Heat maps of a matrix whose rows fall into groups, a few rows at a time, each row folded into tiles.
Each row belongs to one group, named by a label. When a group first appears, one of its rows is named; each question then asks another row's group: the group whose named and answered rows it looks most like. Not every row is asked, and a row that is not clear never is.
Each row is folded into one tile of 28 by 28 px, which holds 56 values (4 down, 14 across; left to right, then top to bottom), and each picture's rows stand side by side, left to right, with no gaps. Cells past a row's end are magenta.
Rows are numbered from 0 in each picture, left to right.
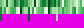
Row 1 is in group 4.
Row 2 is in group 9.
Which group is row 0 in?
4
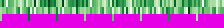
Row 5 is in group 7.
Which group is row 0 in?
9
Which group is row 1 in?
4
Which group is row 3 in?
9
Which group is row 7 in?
9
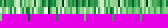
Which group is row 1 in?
4
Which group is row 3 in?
7
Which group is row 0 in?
7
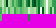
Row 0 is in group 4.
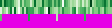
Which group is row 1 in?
4
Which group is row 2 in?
9
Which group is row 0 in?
7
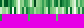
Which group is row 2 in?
7
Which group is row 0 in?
7
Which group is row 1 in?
4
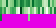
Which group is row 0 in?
4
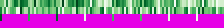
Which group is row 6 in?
9
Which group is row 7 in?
9
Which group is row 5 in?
7
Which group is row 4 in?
7
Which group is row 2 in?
4
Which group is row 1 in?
4
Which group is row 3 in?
9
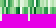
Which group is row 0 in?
9
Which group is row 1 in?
9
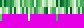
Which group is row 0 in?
7
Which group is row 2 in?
7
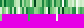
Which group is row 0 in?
7
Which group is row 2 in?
9
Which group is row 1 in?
4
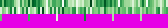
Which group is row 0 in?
7
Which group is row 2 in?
9
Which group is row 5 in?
9
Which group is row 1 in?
7
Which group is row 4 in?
9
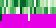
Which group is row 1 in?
9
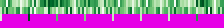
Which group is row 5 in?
9
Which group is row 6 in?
9
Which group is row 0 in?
9
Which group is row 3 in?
7
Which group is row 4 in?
9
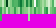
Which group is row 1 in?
9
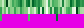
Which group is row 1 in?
7
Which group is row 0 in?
4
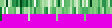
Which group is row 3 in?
4
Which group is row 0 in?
4
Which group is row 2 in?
9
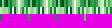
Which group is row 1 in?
7
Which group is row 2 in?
7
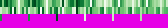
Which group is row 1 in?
7
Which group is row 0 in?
7
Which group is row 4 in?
9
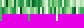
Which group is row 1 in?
7
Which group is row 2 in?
9
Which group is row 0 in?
4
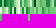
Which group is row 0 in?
7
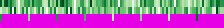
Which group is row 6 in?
9
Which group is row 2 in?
7
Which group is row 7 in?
4
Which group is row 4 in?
9
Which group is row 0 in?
7
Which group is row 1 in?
7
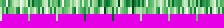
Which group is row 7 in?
7
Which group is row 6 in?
7
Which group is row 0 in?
9
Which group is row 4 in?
4
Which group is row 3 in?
4
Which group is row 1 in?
7
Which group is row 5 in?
9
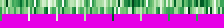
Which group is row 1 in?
9
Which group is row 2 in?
9
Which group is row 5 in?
9
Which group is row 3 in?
9
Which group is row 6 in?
4
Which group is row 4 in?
4
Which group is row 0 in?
4
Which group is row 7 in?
7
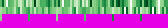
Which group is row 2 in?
9
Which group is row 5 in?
7
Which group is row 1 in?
4
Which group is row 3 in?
4
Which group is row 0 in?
9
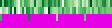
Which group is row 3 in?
4
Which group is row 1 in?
4
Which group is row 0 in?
7
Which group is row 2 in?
9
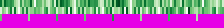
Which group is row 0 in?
7
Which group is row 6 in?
4
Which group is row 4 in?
7
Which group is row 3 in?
7
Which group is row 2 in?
7
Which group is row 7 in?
9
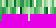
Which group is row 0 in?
4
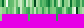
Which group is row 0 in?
9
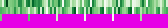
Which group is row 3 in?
9
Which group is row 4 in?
9
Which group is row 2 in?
9
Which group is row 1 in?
7
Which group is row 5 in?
9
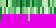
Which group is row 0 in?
4
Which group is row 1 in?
7
